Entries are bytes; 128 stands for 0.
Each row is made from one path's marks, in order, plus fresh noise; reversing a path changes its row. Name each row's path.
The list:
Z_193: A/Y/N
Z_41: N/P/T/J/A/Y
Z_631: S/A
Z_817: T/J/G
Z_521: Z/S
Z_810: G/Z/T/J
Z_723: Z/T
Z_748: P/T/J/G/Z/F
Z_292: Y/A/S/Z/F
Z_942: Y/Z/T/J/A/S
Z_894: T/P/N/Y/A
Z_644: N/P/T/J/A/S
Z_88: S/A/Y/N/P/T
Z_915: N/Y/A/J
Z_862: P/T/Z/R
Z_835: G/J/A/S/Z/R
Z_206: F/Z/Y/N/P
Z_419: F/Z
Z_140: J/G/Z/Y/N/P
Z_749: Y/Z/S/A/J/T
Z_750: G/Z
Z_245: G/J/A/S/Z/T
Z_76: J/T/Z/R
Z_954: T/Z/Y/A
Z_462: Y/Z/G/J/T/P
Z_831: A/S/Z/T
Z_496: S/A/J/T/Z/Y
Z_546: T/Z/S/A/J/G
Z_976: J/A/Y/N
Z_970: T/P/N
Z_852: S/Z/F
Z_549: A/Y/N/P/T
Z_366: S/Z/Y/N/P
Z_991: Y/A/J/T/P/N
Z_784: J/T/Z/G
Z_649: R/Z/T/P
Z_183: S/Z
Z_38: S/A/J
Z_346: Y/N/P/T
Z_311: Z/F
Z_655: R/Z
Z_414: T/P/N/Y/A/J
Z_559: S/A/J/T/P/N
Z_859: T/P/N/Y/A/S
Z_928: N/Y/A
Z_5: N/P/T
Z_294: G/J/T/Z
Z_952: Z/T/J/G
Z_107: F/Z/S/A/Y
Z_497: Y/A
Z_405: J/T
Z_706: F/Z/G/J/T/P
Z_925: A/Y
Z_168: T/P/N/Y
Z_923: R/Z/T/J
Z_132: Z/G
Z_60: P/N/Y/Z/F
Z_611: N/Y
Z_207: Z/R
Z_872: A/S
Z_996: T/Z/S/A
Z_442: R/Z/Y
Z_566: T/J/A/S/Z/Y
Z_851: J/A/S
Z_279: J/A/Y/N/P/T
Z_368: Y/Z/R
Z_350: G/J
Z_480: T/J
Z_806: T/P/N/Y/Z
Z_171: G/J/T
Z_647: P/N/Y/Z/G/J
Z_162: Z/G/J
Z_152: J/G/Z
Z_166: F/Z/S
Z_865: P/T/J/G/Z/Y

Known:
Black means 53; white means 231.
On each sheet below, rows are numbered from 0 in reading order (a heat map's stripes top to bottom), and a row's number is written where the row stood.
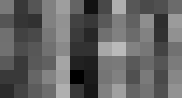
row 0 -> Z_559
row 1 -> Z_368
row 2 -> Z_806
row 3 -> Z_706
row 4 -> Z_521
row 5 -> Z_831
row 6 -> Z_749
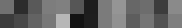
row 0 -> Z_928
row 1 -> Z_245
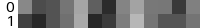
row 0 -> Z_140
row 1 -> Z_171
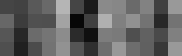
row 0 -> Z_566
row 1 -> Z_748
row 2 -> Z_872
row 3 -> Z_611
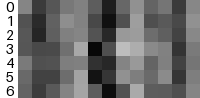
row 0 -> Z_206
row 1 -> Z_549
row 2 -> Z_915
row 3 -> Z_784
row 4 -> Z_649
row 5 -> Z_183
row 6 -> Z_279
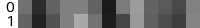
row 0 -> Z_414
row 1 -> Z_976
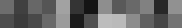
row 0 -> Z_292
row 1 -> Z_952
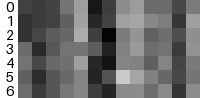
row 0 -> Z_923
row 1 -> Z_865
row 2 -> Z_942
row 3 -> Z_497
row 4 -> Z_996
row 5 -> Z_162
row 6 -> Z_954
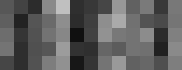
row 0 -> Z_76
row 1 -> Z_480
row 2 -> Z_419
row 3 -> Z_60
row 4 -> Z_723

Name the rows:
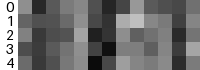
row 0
Z_970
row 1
Z_462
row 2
Z_852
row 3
Z_107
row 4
Z_750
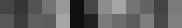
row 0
Z_810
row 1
Z_166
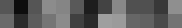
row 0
Z_193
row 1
Z_38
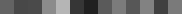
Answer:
Z_835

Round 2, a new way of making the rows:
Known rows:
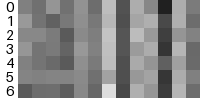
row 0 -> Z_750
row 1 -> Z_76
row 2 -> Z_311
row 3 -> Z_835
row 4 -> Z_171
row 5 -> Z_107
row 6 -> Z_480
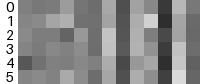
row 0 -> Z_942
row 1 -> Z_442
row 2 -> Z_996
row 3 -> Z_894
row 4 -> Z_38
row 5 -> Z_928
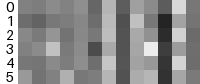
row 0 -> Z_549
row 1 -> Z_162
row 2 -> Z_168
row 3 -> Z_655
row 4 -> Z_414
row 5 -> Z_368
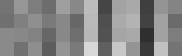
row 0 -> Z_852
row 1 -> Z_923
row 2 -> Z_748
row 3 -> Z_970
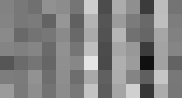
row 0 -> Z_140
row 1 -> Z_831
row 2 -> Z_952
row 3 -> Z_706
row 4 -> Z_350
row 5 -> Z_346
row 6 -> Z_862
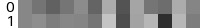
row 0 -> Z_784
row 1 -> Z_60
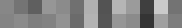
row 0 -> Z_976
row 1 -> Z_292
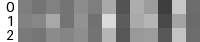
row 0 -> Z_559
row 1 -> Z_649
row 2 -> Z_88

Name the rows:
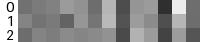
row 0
Z_915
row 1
Z_245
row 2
Z_631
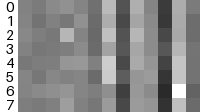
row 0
Z_462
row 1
Z_294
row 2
Z_954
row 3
Z_749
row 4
Z_366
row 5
Z_859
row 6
Z_611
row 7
Z_496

